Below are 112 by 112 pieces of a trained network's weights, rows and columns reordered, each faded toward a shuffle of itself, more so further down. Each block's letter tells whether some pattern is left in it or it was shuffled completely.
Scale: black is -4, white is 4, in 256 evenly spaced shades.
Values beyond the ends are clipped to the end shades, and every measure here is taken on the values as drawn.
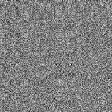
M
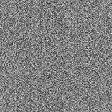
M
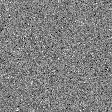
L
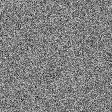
L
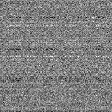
M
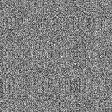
M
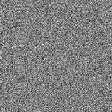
M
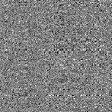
M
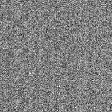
M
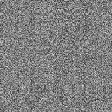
M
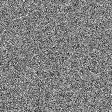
L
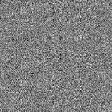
M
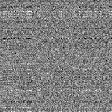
M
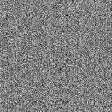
M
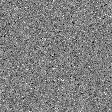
L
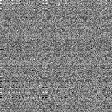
M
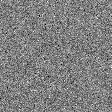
L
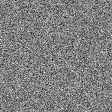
L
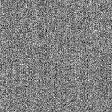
M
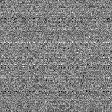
M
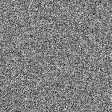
L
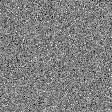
L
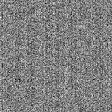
M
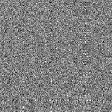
M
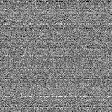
M
